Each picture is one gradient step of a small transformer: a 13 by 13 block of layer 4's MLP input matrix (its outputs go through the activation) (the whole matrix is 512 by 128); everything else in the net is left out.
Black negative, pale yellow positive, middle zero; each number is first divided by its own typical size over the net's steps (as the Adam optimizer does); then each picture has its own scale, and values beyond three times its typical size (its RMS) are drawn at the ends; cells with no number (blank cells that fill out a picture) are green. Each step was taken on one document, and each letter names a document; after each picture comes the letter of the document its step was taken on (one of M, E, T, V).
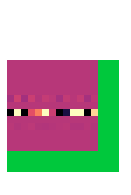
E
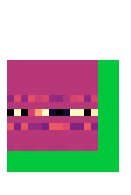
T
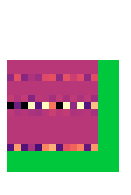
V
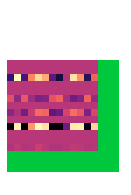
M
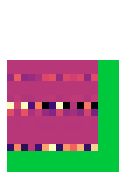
V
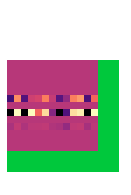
E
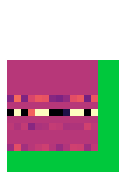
T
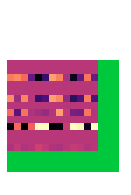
M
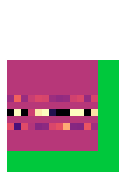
T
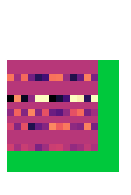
M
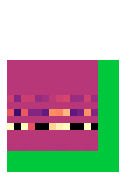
T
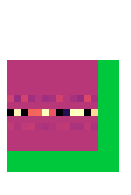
E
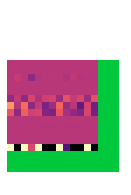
V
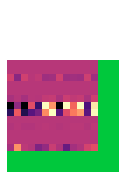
V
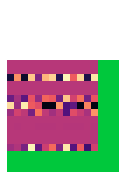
V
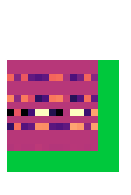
M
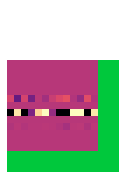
E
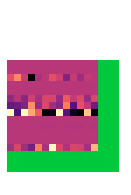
V
